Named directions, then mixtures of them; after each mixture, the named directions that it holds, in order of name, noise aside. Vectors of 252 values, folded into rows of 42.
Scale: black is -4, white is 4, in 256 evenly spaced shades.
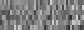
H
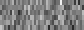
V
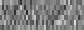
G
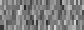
G, V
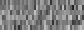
H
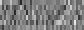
G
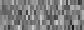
G, H, V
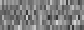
G, H, V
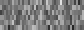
H, V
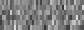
H, V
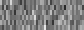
G, H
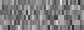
G, H, V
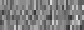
H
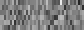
G, V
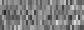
G, H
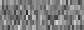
G, H, V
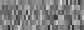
G, H, V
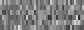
G, H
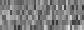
H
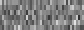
G, H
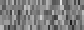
V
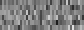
G, H, V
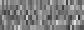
G, H
